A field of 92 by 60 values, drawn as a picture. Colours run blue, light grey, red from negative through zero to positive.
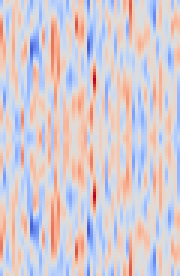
The top and bottom halves mirror each other. No overall slope runs across the table. On average the colour sits 50% of the way up the scale. The grain runs up and down.
